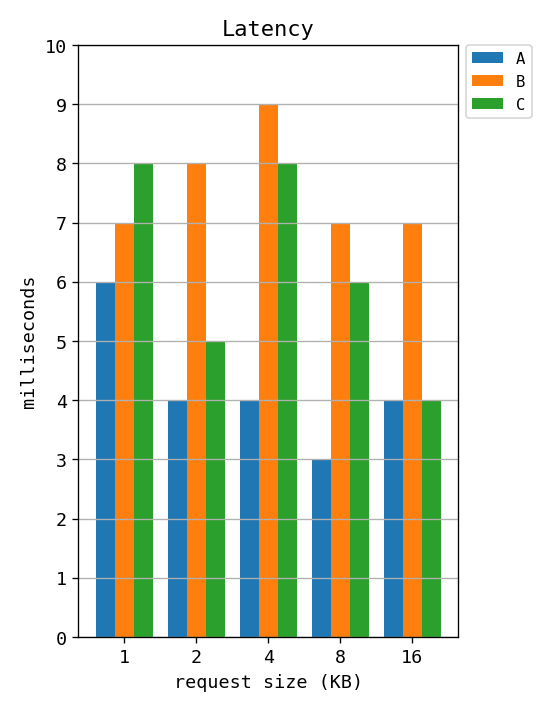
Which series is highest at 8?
B
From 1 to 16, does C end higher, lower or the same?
lower
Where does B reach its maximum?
4
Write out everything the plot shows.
Title: Latency
x-axis: request size (KB), ticks 1 2 4 8 16
y-axis: milliseconds, ticks 0 1 2 3 4 5 6 7 8 9 10
Legend: A, B, C
Values:
A: 6 4 4 3 4
B: 7 8 9 7 7
C: 8 5 8 6 4
